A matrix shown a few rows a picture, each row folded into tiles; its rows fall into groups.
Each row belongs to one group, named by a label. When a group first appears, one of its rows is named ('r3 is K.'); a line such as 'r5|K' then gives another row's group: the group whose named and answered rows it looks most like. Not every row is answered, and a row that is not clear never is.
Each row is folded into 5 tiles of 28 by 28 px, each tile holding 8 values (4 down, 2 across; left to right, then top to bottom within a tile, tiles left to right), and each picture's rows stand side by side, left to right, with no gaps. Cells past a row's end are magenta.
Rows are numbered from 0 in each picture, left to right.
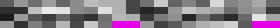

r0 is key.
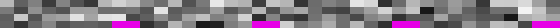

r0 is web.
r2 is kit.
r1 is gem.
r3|key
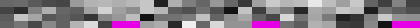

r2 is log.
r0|key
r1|kit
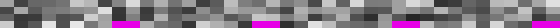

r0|kit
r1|key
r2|gem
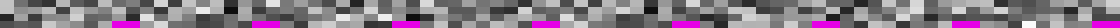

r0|web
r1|log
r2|web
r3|kit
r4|log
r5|web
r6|gem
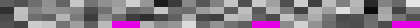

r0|gem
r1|kit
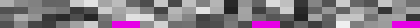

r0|key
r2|web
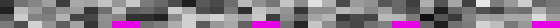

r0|gem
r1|web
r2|log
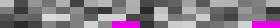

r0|web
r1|gem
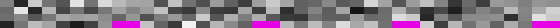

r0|gem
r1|kit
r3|key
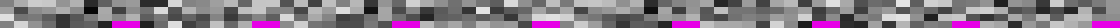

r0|log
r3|key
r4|log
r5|kit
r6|web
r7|kit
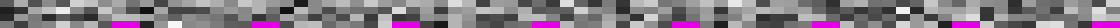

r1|gem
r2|gem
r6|key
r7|key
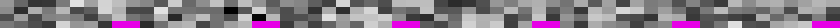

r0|key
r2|web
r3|web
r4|log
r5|gem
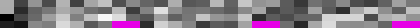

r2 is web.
